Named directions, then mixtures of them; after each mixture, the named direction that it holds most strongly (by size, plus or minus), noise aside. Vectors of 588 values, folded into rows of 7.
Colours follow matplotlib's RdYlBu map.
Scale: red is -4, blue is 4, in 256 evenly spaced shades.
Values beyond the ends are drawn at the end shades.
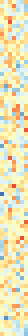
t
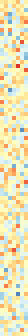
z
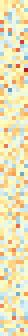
z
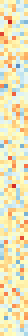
t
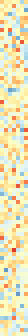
z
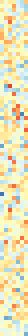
t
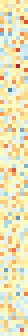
z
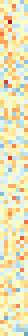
t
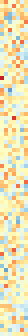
z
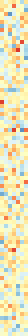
z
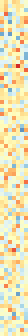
z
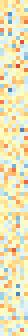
z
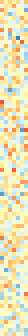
z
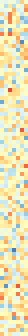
z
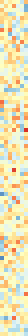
t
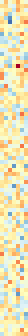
z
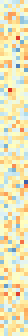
z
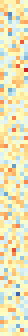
z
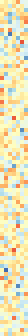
z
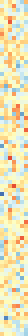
t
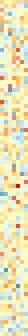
z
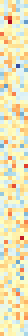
t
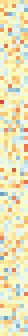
z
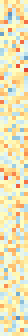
z
